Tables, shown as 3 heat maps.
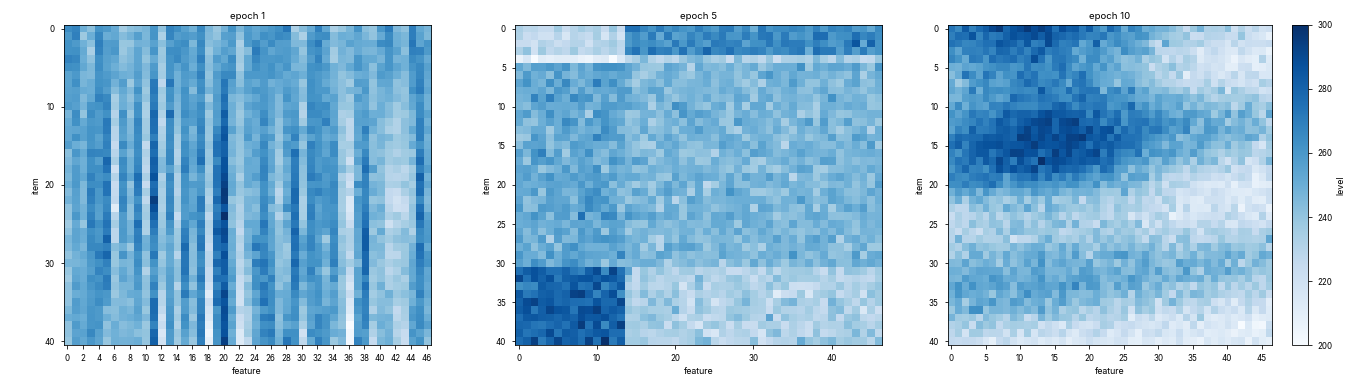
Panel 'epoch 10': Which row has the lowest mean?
40
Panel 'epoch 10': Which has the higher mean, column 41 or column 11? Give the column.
11
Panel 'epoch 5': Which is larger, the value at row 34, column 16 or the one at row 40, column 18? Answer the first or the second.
the first
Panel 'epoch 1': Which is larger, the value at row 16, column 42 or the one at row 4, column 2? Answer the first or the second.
the second
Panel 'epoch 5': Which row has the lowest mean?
4
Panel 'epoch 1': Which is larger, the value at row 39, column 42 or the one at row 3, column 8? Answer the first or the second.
the second
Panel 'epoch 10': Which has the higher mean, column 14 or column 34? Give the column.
14
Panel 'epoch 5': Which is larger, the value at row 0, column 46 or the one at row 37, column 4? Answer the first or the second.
the second
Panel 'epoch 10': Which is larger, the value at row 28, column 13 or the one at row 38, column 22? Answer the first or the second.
the first
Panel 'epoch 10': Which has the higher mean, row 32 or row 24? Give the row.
32
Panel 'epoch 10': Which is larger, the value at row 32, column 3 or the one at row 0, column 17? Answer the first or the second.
the second
